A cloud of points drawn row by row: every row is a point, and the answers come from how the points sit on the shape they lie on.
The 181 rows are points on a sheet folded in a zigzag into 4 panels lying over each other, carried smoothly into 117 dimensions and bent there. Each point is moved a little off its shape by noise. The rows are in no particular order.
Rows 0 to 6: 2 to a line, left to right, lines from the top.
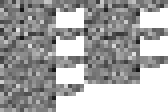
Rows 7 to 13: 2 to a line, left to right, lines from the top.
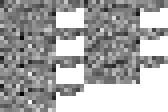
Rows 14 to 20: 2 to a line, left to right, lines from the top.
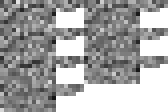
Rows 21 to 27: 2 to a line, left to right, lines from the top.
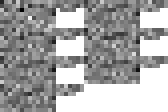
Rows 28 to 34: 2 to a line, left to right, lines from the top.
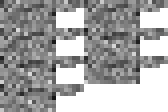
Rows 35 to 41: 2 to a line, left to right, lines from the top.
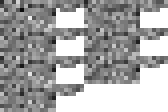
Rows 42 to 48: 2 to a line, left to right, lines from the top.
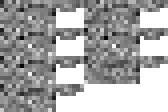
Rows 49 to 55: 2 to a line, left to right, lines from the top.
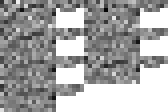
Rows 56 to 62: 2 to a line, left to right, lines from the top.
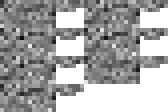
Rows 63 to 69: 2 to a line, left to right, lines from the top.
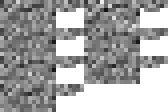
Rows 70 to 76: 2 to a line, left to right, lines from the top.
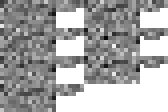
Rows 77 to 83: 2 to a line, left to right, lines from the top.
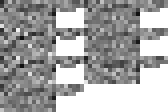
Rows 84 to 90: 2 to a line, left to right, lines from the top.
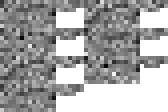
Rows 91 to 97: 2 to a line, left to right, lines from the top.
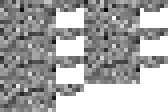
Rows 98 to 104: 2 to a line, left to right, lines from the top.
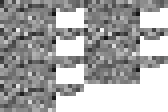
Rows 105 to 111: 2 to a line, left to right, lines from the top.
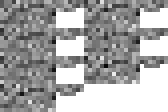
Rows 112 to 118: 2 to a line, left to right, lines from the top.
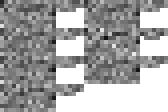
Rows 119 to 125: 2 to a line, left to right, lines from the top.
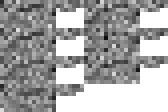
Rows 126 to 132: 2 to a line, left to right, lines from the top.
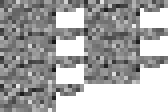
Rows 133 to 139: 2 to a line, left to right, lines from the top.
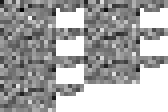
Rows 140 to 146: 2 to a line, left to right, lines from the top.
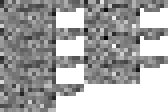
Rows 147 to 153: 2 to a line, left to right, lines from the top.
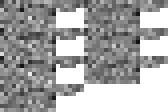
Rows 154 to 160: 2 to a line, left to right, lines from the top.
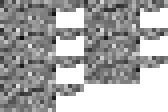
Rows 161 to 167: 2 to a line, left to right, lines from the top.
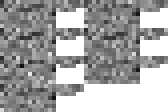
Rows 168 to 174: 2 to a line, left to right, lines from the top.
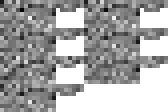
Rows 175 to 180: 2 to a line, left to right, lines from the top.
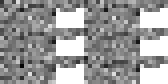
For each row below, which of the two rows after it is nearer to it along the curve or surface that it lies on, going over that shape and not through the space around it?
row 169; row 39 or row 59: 59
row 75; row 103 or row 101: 101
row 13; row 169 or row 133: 133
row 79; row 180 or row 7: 180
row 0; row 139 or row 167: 167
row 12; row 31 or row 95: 31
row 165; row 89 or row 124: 124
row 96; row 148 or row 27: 27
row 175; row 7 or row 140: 140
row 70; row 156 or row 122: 122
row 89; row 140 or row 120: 140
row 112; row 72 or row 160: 160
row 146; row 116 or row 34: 116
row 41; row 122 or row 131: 122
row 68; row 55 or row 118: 55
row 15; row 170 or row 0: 170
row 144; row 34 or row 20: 34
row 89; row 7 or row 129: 129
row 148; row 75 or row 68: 68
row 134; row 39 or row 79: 79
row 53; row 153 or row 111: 153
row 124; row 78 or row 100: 100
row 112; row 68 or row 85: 68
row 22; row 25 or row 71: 25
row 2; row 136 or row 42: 42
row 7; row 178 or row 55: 178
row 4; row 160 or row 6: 6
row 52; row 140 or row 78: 78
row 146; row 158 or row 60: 60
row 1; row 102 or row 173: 173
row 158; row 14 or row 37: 14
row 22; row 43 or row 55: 55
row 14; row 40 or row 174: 40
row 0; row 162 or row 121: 162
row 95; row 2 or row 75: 2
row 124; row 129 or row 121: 121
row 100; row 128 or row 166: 128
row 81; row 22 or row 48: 48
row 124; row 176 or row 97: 97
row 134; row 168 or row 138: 168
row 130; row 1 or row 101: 101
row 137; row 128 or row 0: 0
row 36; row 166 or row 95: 95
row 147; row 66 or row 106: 66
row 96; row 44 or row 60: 44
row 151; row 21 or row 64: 21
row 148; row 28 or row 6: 6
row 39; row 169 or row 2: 2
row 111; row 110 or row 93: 93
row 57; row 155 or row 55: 55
